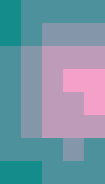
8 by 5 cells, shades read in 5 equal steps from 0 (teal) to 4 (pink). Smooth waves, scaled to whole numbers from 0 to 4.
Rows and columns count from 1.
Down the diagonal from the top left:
0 1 3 4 4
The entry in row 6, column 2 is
2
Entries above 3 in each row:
0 0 0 2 1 0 0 0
